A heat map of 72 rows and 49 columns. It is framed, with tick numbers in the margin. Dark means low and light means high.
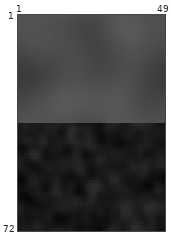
It is made of 2 by 1 panels. Panel 1,1: low, smooth, faint in contrast. Panel 2,1: very low, blotchy, faint in contrast.
